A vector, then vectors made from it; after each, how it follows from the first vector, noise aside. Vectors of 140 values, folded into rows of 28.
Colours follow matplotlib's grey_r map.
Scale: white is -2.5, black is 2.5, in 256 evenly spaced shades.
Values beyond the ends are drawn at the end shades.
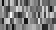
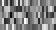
negated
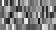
negated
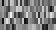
copied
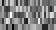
copied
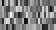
copied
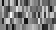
copied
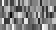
negated
